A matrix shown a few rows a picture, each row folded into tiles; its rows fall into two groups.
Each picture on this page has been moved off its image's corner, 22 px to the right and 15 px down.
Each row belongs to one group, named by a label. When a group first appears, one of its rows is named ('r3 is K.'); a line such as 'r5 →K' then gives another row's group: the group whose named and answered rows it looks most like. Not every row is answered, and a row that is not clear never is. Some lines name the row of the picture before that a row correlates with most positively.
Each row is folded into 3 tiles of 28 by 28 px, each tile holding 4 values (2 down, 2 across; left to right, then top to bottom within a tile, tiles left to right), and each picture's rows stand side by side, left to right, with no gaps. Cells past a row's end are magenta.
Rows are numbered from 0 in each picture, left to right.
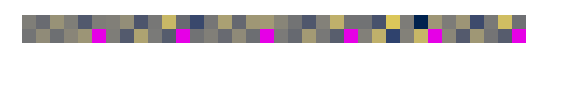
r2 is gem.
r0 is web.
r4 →web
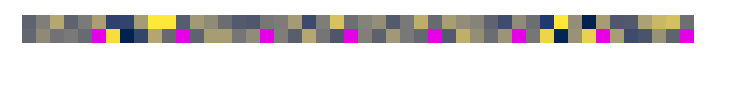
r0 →gem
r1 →gem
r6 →web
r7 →gem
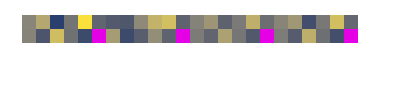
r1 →gem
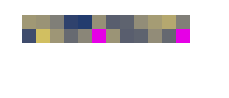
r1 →gem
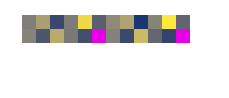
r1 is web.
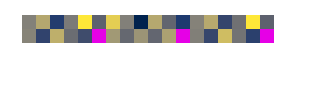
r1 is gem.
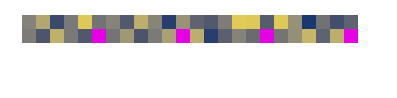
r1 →web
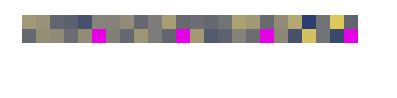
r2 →gem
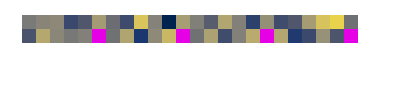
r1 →web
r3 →gem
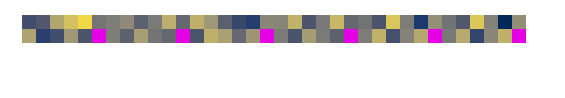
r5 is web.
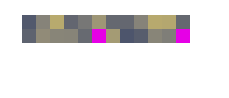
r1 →gem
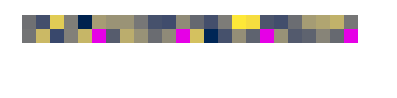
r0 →web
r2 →gem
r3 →gem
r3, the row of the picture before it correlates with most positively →1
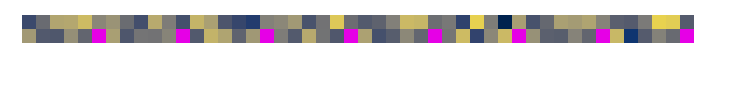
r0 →gem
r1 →gem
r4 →gem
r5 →web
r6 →gem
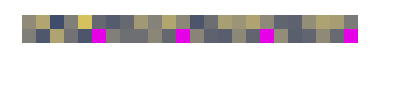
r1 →gem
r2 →gem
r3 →gem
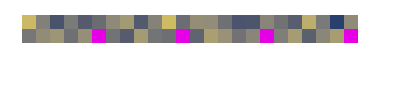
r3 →web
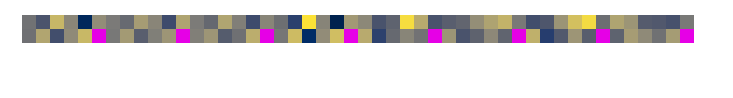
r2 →web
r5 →gem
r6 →gem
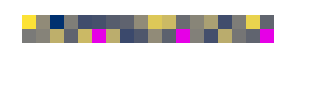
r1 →gem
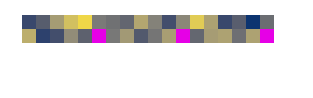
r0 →gem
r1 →web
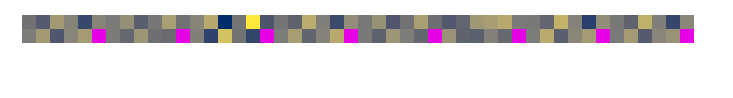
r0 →web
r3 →web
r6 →web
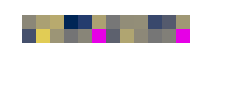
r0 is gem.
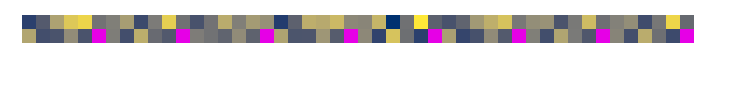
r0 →gem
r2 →gem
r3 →gem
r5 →gem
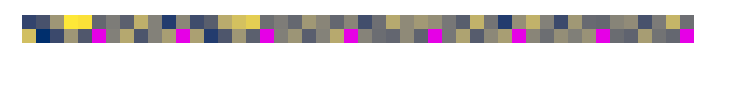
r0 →gem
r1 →web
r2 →gem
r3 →web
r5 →web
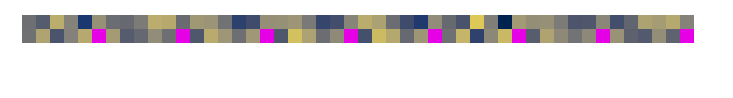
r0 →web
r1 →gem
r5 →web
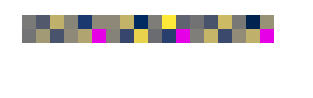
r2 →web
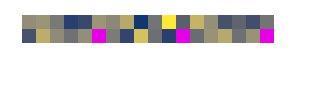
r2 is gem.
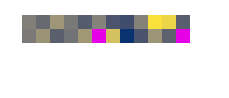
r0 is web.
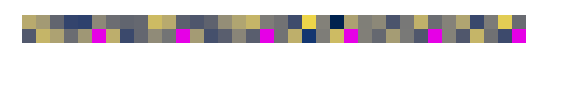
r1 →gem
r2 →gem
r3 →web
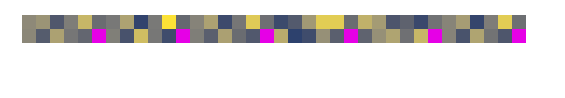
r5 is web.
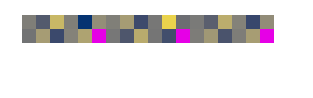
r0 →web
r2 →web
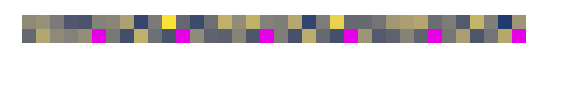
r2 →gem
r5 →web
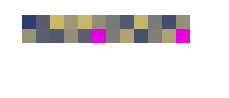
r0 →gem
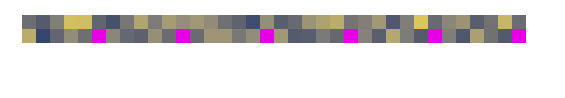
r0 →gem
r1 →gem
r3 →gem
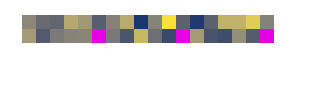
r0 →gem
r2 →gem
